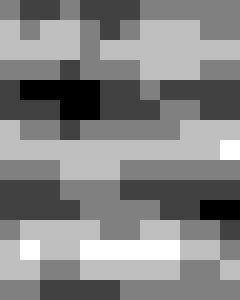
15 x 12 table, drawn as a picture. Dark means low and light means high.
Slope: none. Grain: streaks across. Ninth with the highest average: bottom middle. Stripes: horizontal, repeating 3 times. Seam: none.
